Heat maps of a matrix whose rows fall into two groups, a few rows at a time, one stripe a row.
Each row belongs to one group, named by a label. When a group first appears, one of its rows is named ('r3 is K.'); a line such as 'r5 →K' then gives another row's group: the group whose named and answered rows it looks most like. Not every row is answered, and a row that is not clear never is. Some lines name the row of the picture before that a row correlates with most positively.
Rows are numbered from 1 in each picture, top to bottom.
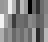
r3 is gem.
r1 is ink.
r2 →gem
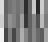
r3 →gem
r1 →gem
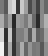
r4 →gem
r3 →gem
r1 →ink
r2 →gem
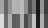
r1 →ink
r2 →gem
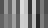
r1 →ink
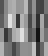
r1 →ink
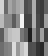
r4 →ink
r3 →ink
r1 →gem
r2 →gem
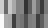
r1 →gem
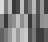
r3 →ink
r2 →ink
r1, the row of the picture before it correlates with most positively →2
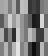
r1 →ink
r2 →ink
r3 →gem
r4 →ink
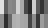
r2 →ink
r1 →gem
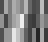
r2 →ink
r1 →ink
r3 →ink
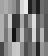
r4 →ink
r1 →ink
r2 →gem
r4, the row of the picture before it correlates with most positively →3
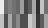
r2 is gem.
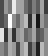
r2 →ink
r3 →gem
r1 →ink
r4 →ink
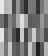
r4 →gem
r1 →gem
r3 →gem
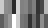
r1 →gem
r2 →ink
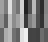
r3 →ink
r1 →gem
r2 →gem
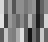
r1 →gem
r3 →ink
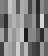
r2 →ink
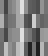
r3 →ink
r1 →ink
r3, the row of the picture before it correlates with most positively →2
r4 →ink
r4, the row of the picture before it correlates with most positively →4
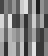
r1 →ink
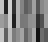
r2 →gem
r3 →gem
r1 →gem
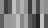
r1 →ink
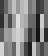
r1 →ink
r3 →ink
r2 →ink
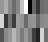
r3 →ink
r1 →ink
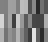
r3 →gem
